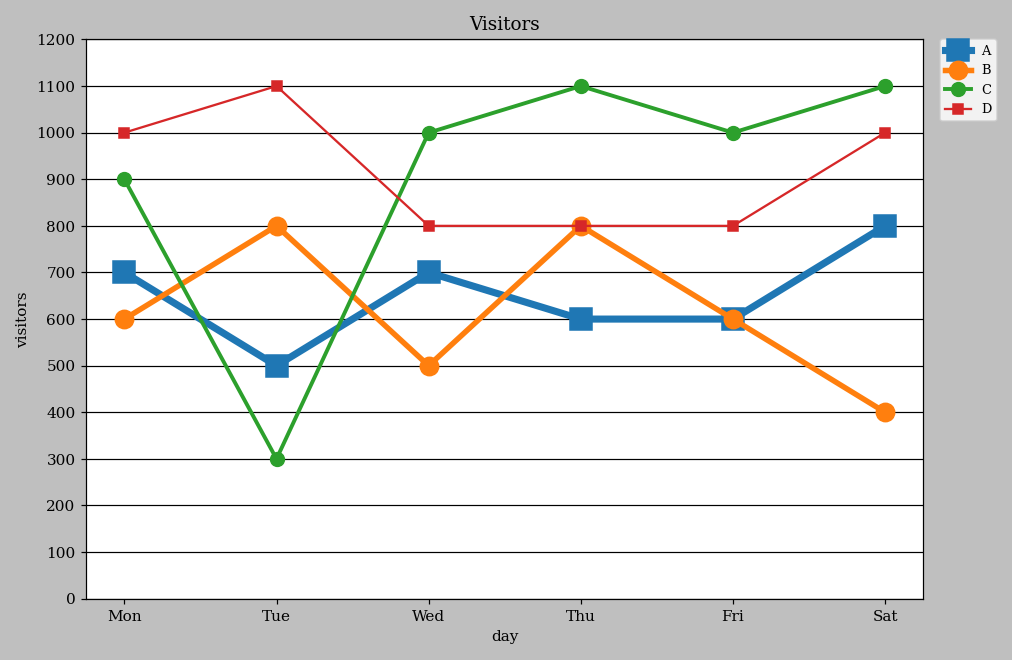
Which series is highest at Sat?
C
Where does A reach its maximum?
Sat
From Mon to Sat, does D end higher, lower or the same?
the same
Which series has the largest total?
D
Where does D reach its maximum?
Tue
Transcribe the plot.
Title: Visitors
x-axis: day, ticks Mon Tue Wed Thu Fri Sat
y-axis: visitors, ticks 0 100 200 300 400 500 600 700 800 900 1000 1100 1200
Legend: A, B, C, D
Values:
A: 700 500 700 600 600 800
B: 600 800 500 800 600 400
C: 900 300 1000 1100 1000 1100
D: 1000 1100 800 800 800 1000
